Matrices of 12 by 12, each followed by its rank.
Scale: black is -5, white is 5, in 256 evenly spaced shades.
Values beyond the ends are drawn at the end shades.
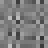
two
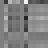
one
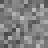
full rank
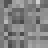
two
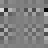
one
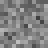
full rank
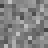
full rank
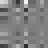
one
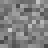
full rank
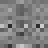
two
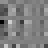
two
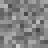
full rank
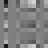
one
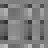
one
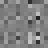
two
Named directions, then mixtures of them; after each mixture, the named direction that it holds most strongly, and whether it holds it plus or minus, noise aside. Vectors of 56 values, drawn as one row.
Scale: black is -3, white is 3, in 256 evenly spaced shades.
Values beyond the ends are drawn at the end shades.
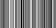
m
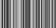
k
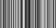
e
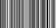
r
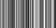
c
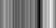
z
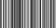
k, minus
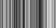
z, plus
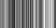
c, plus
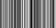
k, minus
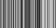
e, plus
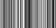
e, plus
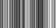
z, plus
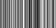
e, plus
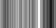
z, minus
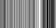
z, minus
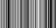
r, minus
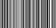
k, plus
